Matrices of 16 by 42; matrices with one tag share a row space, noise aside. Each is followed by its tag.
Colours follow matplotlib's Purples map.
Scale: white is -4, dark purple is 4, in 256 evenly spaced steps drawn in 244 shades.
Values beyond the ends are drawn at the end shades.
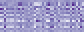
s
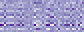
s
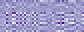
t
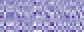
s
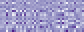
t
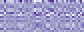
s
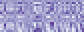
s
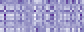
s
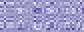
s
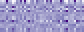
t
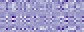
t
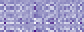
s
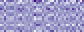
s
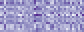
s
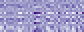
s
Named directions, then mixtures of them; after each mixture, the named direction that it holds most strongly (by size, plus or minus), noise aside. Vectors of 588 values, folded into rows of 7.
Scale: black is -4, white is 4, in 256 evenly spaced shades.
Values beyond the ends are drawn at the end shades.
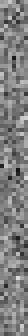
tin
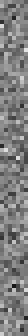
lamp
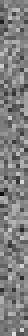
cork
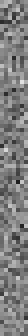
tin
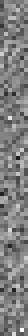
cork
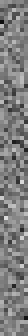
cork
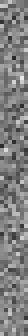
lamp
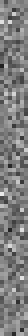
cork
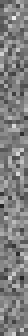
cork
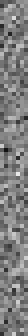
lamp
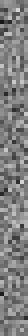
cork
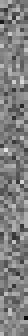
lamp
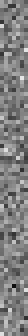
lamp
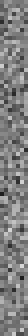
cork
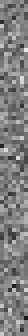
lamp
